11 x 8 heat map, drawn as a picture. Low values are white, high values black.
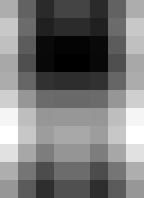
Average level on the scale: 50%. Lone odd cells: none. Mirror symmetry: left to right. Ninth with the highest average: top middle.
